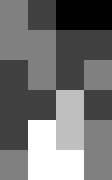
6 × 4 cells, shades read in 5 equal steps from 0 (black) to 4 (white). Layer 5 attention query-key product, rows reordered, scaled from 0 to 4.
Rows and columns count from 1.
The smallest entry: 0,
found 2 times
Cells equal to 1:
9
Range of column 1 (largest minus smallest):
1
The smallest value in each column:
1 1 0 0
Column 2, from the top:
1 2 2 1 4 4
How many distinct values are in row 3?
2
